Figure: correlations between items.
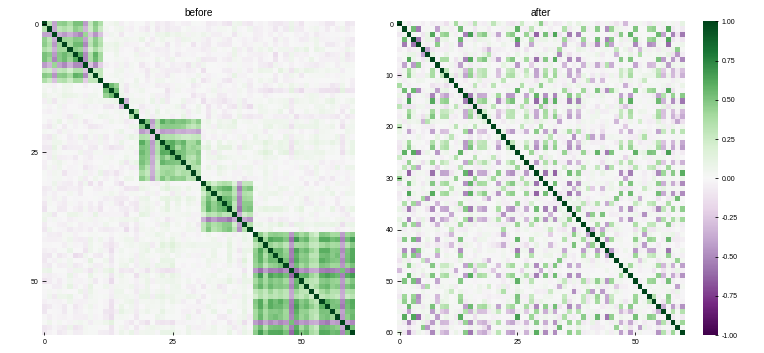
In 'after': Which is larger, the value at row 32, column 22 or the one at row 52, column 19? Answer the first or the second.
the first
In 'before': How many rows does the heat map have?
61
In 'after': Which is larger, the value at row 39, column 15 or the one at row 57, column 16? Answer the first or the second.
the first
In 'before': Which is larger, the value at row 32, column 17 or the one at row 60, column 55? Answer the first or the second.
the second
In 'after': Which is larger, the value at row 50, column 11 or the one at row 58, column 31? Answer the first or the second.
the first
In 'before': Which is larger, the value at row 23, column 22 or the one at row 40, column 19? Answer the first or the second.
the first
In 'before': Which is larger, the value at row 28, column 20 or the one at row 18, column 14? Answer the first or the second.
the first
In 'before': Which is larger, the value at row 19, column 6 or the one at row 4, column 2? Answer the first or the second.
the first
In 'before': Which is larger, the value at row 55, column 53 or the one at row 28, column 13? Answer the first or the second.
the first
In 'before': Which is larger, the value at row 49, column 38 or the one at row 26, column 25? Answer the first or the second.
the second
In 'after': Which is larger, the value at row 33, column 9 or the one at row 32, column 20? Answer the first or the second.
the first
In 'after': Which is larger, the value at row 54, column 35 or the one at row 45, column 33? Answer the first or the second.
the first
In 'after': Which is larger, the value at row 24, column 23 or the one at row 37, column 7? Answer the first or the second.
the first
